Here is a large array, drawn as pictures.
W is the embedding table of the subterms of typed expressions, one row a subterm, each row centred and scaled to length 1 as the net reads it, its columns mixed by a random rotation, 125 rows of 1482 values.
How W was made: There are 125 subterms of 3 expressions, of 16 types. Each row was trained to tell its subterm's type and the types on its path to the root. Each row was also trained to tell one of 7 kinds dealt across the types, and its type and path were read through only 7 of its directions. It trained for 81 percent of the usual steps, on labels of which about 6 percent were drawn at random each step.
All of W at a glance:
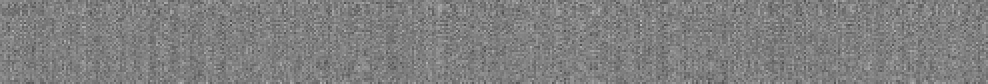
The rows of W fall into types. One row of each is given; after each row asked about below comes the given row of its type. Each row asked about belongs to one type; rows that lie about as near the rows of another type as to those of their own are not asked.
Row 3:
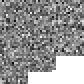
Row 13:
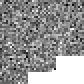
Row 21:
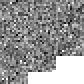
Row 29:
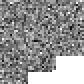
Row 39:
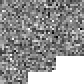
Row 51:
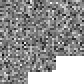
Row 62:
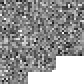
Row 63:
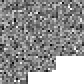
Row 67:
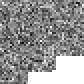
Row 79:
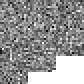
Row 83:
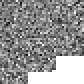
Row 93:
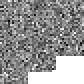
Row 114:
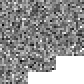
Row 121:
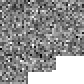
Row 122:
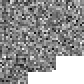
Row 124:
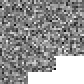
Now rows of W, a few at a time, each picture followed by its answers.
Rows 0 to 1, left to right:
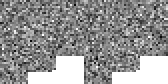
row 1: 83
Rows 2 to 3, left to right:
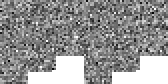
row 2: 114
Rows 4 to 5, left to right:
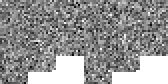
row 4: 3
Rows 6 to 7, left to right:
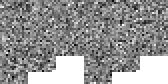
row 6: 121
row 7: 29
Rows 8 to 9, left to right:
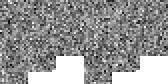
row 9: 121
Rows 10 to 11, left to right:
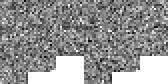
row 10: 62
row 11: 122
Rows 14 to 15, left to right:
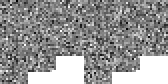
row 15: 63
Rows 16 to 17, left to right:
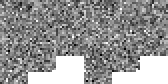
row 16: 121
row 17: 121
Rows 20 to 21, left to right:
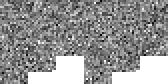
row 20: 79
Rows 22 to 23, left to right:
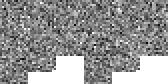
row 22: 79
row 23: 79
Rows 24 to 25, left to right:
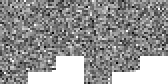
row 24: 67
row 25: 51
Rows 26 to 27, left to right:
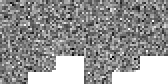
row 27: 93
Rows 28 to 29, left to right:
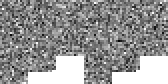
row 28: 51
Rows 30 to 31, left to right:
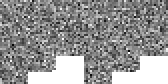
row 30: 124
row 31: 63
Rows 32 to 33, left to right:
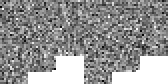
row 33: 93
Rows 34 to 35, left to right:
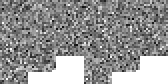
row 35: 93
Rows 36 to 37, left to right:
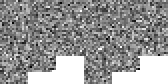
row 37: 124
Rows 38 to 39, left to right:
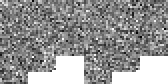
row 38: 124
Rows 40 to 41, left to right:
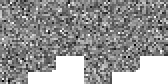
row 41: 62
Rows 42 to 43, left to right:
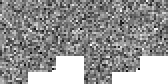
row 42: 39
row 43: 122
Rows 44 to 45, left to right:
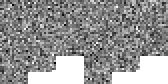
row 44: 79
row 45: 21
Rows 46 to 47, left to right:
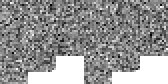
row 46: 21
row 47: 51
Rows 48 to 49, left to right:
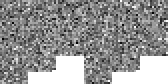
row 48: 67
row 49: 3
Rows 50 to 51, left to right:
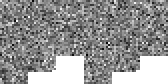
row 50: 124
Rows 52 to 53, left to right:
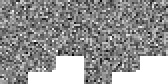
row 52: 62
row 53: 63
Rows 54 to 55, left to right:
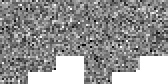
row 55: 29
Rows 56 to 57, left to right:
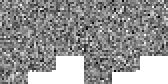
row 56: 114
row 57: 122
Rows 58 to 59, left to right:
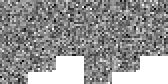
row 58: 93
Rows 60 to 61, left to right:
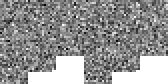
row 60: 83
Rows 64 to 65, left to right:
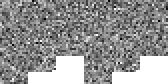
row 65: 121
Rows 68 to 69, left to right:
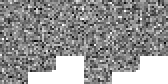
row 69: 21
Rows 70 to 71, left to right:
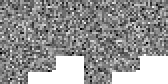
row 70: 79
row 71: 3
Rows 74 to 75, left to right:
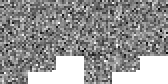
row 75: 121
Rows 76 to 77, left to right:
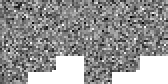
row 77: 29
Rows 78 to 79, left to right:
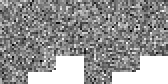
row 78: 124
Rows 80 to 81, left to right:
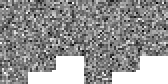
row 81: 63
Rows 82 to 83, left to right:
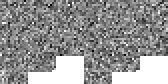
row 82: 21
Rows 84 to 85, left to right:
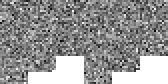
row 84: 21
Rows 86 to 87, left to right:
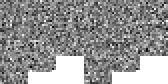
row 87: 3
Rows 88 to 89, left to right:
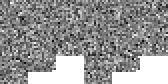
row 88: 29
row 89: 63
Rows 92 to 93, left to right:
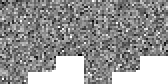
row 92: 93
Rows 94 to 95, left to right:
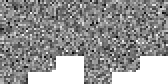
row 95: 93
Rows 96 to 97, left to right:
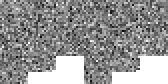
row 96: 51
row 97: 3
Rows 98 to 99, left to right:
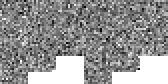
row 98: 62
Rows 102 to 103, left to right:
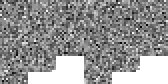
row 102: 62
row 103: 39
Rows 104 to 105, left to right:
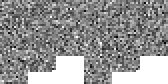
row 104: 114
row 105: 93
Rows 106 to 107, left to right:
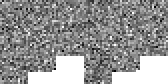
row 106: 124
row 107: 122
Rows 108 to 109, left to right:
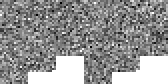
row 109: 29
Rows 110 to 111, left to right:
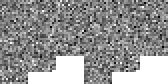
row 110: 121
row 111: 83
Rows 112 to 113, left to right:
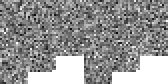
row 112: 51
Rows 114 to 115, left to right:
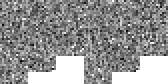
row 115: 39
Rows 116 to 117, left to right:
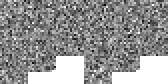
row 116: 51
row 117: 21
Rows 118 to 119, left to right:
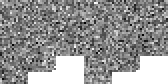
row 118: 124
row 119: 21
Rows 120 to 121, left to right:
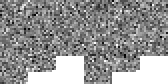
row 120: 51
